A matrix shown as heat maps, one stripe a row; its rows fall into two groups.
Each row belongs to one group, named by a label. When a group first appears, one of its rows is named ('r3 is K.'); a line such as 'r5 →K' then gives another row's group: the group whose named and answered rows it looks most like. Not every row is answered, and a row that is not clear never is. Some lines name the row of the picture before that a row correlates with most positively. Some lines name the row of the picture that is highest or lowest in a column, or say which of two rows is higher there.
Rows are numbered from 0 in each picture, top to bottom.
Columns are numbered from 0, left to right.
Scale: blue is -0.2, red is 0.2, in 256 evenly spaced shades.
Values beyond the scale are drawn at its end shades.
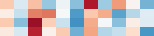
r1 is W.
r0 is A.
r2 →W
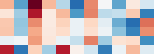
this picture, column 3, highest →0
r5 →A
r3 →W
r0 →W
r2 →W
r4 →A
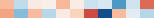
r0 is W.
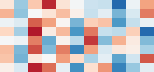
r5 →A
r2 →W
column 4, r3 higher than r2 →Yes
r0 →W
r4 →A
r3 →A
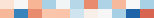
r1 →W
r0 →A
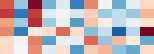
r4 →A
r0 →W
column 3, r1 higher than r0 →Yes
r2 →W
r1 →W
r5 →W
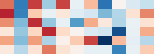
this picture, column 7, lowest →4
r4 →A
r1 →W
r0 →A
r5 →W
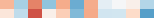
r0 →A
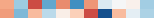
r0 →A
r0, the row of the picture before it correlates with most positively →0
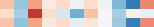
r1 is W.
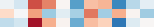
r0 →W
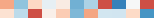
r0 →W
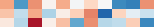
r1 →A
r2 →A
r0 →W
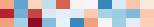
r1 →W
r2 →W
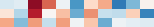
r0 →W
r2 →A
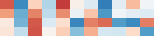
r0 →A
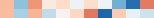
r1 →A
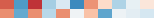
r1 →A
